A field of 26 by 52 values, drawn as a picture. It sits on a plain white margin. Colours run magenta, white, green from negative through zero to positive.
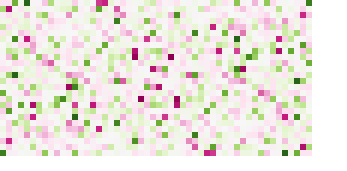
Slope: none. Grain: fine. Histogram: heavy tails on both sides. Symmetry: a half turn. Odd rows or columns: none.
